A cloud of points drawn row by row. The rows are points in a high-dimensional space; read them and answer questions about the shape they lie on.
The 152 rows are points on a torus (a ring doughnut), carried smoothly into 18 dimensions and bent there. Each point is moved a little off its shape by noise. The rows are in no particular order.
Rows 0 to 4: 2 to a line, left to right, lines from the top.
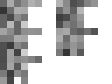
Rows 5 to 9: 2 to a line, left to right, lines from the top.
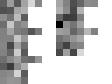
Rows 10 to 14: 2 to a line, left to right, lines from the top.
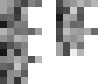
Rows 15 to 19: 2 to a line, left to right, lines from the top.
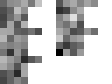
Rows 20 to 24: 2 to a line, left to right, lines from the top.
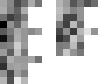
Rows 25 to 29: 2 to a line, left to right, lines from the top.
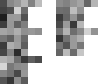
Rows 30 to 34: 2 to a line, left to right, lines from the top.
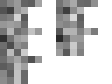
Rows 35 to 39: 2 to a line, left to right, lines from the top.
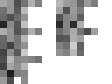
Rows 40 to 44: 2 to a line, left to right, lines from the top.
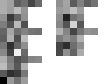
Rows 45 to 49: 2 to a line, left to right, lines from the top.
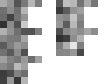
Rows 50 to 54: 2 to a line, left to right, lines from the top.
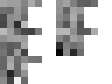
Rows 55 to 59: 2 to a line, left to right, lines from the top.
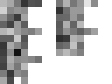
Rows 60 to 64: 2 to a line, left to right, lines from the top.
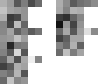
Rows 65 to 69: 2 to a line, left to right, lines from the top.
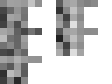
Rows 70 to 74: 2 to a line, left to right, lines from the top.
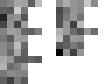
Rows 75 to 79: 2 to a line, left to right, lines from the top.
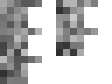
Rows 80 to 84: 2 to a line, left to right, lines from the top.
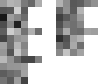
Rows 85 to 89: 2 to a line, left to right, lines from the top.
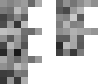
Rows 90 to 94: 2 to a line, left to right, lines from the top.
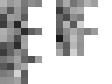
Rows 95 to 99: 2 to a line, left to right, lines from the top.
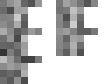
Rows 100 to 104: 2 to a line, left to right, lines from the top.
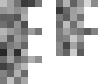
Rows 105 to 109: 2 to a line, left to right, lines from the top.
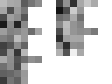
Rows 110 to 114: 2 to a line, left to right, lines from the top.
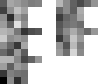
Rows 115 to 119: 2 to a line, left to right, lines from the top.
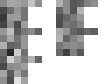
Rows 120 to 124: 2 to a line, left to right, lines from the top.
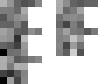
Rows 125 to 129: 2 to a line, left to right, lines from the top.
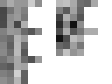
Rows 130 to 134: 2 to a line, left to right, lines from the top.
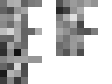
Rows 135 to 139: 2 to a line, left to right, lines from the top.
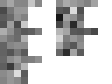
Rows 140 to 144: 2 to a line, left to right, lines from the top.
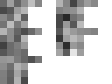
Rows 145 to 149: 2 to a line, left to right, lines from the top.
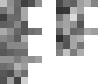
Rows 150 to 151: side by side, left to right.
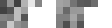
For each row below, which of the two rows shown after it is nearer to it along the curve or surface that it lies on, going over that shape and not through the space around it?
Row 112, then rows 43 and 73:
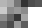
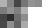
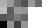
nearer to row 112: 43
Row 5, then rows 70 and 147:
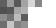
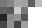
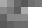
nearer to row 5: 70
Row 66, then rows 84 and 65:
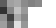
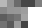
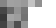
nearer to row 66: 84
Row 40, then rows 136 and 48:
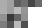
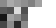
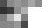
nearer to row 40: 48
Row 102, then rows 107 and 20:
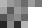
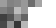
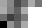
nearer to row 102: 20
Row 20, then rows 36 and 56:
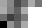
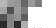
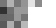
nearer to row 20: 36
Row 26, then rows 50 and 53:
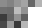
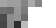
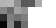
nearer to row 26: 53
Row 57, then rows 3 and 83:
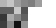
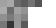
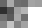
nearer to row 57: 83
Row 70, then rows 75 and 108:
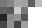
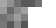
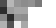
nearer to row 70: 75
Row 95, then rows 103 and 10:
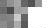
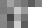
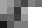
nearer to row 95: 103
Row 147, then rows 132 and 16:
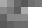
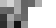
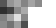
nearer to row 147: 16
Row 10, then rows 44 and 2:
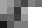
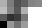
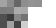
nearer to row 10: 44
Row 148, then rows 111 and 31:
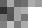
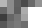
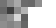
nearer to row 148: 31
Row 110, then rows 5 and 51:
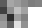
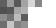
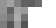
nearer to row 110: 51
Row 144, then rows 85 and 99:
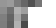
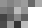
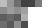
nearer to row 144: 99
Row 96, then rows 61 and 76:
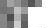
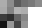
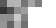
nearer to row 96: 76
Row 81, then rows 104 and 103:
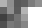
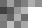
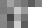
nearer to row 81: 103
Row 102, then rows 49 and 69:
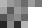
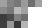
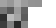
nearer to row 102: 69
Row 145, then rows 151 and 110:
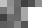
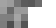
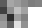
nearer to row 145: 151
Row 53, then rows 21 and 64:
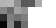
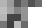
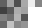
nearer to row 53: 64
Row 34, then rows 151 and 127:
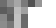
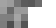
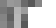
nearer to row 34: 127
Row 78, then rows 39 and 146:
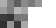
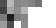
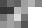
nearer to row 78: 146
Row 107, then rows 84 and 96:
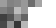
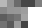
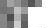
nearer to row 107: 84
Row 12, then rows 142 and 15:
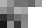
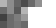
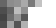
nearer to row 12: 15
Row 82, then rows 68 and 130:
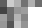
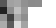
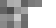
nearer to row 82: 130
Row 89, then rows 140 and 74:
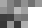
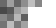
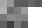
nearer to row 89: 140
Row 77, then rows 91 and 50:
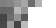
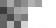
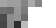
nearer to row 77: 91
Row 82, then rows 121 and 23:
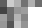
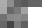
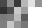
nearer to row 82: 121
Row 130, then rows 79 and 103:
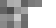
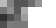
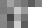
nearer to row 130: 103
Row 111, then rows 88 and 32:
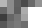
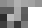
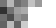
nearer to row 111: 32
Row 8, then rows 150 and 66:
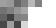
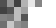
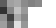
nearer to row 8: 150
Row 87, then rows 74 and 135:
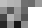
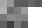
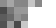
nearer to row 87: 135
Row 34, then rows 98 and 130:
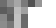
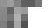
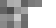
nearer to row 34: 98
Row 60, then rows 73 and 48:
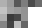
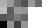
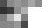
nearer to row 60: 48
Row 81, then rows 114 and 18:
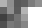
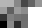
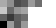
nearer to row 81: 18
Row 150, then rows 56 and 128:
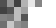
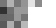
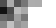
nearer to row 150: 56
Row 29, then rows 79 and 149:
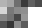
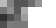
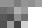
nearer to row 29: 79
